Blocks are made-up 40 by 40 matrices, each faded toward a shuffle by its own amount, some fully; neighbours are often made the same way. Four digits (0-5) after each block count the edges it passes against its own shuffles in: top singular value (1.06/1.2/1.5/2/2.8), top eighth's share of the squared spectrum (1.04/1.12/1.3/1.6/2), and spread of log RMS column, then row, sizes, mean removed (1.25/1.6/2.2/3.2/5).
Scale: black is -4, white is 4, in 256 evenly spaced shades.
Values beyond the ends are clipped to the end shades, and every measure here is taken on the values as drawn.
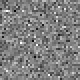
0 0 0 0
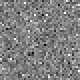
0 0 0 0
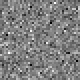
0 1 0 0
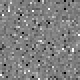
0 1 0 0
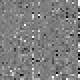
3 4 2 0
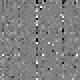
3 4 2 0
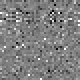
3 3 1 1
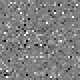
2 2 0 0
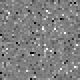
0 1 0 0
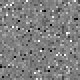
0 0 0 0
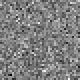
0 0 0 0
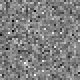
0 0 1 0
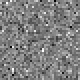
0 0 0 0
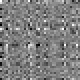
4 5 3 3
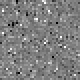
0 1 0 0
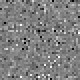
1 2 0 1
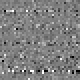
3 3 0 2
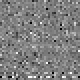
3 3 0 2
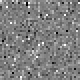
1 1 0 0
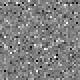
1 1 0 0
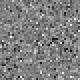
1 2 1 0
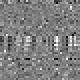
4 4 1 2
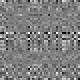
4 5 3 4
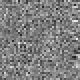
3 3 1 1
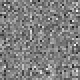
3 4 2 1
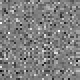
3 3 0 1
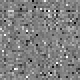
3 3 0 1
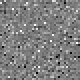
2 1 0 0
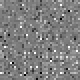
3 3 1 1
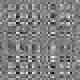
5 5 3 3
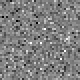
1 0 0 0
